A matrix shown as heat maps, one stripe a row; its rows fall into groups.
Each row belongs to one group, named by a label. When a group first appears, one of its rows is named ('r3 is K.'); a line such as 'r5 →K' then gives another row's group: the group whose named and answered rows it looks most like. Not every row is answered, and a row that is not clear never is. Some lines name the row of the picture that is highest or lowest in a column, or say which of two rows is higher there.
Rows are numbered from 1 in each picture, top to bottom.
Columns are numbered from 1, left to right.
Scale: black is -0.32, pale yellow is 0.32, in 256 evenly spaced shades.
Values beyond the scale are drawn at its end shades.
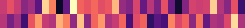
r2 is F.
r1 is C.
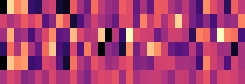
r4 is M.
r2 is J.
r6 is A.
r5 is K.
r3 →A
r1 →K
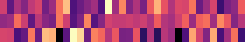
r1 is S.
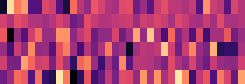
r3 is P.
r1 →K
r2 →J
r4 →S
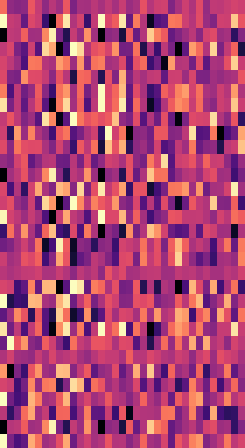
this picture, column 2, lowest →27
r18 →J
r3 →M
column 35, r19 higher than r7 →Yes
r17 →M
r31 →M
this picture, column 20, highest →27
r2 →F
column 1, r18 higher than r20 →No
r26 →A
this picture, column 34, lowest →17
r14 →F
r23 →J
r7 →F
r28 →C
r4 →C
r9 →C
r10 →S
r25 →K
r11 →S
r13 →M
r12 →M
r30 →S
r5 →F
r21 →C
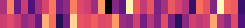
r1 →A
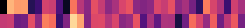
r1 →K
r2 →C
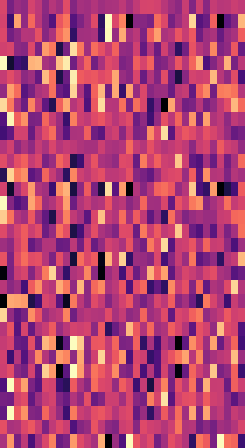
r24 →A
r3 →S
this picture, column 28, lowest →32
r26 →F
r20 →M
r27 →C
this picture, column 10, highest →5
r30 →K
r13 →K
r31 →J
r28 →K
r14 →S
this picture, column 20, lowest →28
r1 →P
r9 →K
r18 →M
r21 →F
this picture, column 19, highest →32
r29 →M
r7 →A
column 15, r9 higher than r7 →No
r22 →K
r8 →F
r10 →M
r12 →J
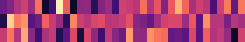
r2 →K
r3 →M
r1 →J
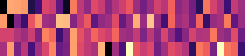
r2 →P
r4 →A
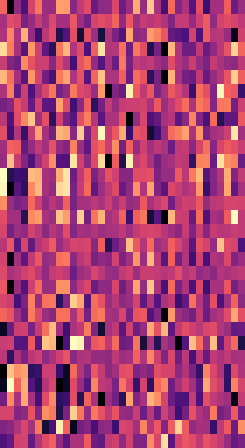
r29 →M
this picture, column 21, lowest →25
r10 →F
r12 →A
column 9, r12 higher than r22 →Yes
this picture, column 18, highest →10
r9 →S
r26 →P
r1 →P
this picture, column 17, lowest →31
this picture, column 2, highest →28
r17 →P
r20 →J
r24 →M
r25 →C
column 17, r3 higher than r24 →No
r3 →M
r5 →S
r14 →P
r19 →P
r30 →C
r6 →F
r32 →M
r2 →A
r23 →F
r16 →F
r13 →P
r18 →A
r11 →A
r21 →P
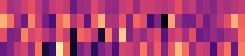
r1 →J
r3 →S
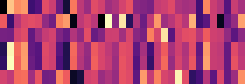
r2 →S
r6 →J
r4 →K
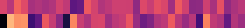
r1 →J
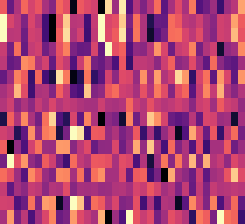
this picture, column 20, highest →11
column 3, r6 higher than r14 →Yes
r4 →S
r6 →J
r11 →P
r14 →P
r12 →K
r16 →A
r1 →S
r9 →M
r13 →F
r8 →A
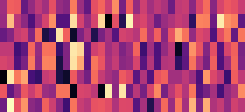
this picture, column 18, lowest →2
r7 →S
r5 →C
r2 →A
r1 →A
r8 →K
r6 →K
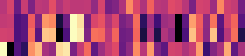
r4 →P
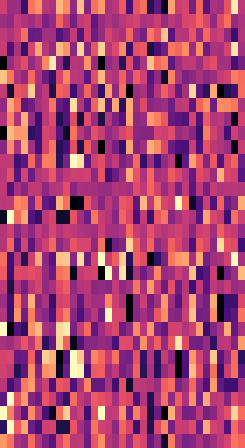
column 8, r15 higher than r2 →No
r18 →A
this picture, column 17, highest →8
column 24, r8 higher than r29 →No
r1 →F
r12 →C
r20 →S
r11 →M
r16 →K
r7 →S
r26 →C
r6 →F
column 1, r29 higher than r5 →Yes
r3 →M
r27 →C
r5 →M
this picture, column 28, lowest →15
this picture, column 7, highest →26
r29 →K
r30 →F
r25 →J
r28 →S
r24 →P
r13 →A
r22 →S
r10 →K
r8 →A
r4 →F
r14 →P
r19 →F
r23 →S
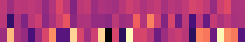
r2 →P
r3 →A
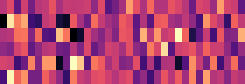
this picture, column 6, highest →3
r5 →C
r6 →K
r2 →K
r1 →A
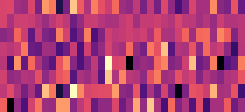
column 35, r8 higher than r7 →Yes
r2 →J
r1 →C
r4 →M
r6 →S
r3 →J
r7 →C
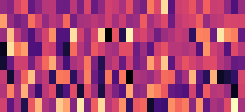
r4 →K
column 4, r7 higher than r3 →Yes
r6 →S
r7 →M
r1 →M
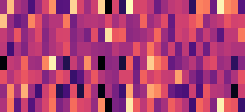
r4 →P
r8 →A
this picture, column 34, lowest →7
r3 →S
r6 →J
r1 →A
